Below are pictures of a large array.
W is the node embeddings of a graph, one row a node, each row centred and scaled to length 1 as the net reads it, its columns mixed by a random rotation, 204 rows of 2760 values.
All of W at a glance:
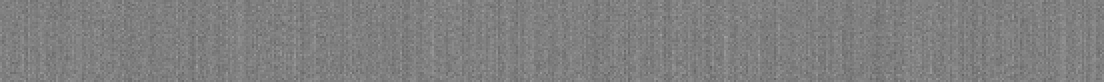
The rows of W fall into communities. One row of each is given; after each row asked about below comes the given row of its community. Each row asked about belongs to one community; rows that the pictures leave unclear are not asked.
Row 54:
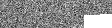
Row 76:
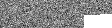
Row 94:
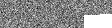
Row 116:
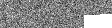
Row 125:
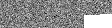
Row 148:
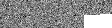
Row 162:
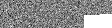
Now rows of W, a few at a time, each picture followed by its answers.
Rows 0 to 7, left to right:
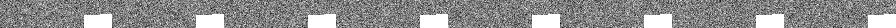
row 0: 54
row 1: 76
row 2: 148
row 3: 125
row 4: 125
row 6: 116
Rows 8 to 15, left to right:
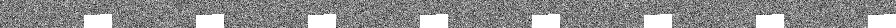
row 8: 54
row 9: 76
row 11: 76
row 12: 76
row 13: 54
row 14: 76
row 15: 116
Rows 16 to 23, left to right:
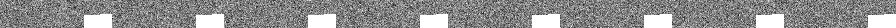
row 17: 94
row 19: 54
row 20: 116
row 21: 162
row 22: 125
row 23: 76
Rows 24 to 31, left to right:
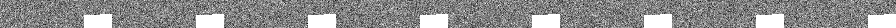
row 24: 94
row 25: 162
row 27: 54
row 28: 76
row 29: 76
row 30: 148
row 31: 125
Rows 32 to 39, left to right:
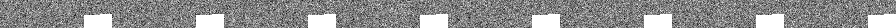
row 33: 162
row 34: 94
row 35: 54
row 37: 125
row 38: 125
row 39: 94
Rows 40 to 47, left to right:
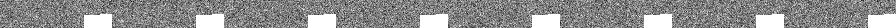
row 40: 125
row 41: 94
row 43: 162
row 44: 76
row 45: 125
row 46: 94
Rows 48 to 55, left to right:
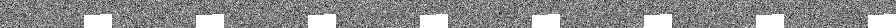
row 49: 76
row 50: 94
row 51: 54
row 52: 148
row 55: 94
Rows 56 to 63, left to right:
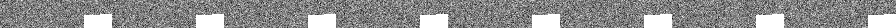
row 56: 125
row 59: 162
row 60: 54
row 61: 125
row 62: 148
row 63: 116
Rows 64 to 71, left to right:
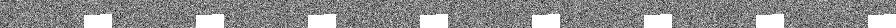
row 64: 125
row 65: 162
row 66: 54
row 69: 76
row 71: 54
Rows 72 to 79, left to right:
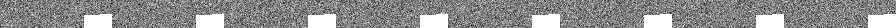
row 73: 54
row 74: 116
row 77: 116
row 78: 162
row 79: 162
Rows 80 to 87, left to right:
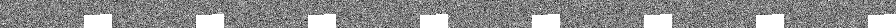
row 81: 125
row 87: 76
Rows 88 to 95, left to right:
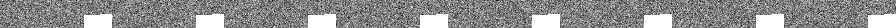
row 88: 125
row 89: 76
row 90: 116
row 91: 162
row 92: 94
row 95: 162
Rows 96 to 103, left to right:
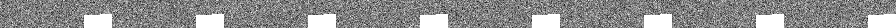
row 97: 94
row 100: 162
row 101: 76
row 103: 148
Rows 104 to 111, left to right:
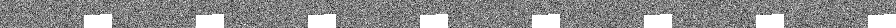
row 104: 125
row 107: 148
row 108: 125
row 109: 162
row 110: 94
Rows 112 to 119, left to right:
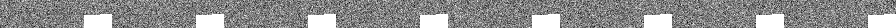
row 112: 162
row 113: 54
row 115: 162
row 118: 148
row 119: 125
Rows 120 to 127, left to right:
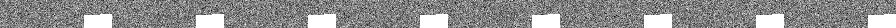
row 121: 116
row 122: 148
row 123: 162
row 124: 148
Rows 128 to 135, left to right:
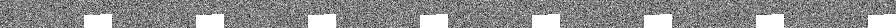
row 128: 125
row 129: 94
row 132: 162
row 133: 116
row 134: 116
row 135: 162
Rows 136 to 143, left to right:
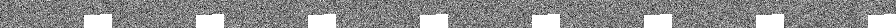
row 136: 162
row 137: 162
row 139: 94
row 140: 94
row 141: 162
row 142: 94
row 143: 76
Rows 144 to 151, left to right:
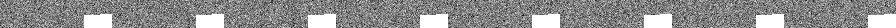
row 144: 125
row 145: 94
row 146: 94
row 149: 148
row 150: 125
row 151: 162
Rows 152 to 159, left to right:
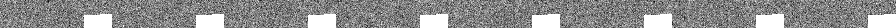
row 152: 94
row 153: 76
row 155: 125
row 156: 116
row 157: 148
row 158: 125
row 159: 162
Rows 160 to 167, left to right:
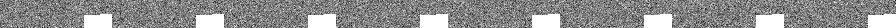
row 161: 162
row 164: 94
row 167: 125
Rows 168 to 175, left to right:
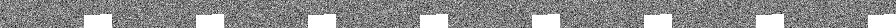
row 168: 116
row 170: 125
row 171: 54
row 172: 94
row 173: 54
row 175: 125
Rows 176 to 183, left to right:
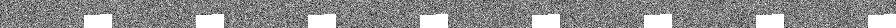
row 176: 162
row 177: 116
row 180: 125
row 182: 94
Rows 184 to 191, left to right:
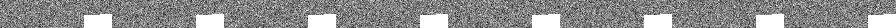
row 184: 76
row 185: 148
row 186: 76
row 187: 54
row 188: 76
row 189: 94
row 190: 94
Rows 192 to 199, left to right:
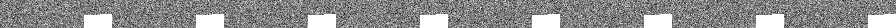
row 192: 54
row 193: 54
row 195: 162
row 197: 54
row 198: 116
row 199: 54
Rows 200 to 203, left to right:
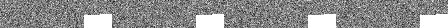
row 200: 94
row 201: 76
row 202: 54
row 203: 125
